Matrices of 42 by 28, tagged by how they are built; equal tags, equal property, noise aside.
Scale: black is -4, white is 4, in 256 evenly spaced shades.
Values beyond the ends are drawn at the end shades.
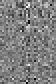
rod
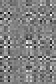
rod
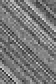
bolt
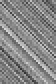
bolt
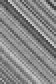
bolt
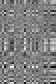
rod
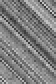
bolt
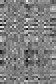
rod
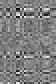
rod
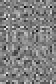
rod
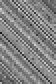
bolt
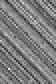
bolt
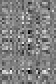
rod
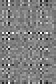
rod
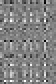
rod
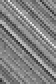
bolt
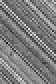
bolt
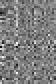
rod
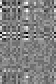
rod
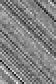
bolt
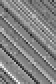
bolt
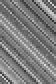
bolt
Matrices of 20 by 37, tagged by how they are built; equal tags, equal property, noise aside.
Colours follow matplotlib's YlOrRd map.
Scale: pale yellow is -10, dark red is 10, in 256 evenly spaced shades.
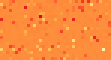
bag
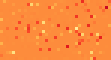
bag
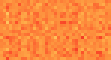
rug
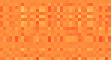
rug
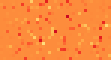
bag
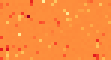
bag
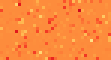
bag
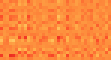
rug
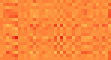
rug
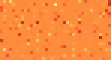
bag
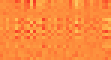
rug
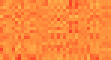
rug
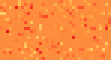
bag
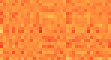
rug
